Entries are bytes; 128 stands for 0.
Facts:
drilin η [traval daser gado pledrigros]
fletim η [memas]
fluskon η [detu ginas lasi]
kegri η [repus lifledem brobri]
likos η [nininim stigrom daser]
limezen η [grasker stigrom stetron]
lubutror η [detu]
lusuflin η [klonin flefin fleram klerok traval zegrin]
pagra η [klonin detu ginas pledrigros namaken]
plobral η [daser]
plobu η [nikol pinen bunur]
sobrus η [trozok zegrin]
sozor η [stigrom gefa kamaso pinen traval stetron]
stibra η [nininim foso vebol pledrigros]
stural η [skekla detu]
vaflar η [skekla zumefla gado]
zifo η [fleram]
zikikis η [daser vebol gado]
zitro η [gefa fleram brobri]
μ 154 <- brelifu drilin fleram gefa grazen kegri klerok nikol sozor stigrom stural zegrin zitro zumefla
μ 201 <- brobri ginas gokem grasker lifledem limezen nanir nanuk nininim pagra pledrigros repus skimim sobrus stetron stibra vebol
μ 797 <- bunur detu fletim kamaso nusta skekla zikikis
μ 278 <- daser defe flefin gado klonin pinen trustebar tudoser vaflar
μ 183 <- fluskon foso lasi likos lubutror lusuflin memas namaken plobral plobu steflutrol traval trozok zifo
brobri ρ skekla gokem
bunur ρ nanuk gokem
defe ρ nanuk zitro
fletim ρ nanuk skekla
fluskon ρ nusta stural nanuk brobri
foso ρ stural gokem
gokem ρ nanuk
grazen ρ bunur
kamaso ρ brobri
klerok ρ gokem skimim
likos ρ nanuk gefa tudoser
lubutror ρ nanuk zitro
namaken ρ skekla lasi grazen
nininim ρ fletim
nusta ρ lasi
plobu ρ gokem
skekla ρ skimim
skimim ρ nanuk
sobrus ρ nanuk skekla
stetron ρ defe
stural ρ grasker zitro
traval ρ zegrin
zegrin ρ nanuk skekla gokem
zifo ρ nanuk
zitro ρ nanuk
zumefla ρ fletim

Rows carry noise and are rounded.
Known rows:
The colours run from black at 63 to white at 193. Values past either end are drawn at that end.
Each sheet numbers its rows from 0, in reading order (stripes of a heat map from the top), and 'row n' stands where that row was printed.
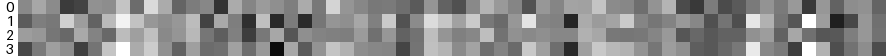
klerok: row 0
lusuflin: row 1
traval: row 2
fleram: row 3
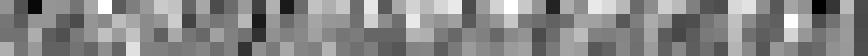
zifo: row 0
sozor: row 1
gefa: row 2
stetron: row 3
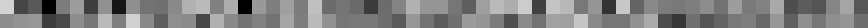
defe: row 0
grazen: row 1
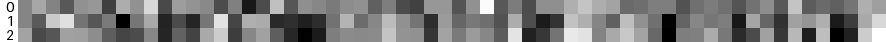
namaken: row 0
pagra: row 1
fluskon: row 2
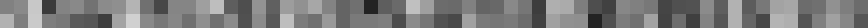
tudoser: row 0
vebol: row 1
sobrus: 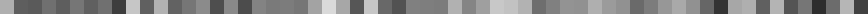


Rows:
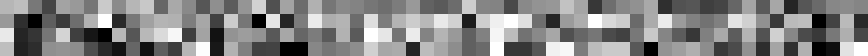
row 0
foso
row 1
zitro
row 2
likos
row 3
lubutror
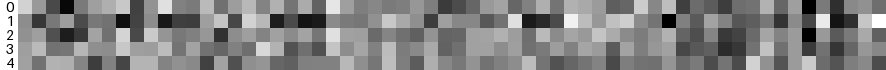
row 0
bunur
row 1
stural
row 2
zegrin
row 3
plobu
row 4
limezen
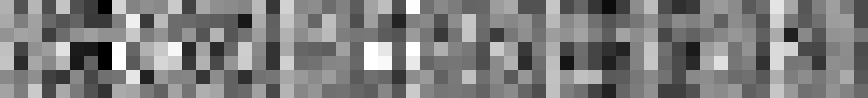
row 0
daser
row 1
nininim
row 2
kamaso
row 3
plobral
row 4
zikikis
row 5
zumefla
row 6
gado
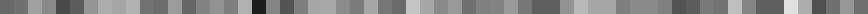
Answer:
kegri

